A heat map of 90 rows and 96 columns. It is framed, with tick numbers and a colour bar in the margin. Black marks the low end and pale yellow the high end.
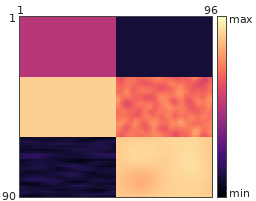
The table splits into 3 rows of 2 panels. Panel 1,1: middling, flat. Panel 1,2: very low, flat. Panel 2,1: very high, flat. Panel 2,2: high, blotchy, faint in contrast. Panel 3,1: very low, streaked across, faint in contrast. Panel 3,2: very high, smooth, faint in contrast.
